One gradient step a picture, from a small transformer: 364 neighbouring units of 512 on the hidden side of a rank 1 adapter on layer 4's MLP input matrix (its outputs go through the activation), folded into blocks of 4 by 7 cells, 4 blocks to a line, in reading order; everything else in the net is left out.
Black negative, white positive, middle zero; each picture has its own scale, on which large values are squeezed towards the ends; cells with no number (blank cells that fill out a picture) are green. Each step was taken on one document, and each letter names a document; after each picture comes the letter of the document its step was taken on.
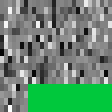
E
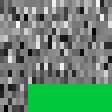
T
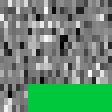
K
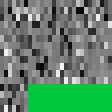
T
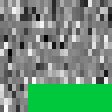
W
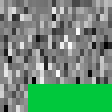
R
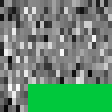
R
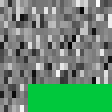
T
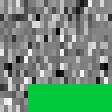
W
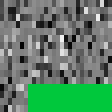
W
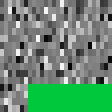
T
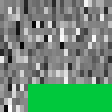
E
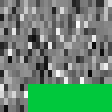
R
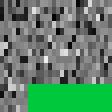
W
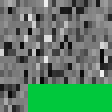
K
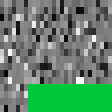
R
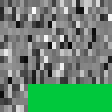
W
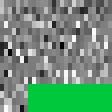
E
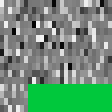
E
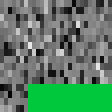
K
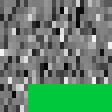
W
